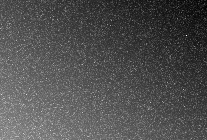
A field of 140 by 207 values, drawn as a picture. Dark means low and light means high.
The ninth with the highest average is the bottom left. The histogram is bell-shaped. The ninth with the lowest average is the top right. No single row or column stands out from its neighbours. Values rise toward the bottom left.
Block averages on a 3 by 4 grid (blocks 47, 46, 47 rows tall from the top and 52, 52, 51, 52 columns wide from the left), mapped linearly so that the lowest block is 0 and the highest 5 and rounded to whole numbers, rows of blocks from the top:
3 2 1 0 | 4 3 2 1 | 5 4 3 2
